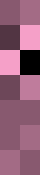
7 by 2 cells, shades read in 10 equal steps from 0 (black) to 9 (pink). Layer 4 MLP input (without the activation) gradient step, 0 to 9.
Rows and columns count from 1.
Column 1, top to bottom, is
5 3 9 4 5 5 6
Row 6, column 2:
6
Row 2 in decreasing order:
9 3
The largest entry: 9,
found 2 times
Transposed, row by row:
5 3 9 4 5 5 6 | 6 9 0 7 5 6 5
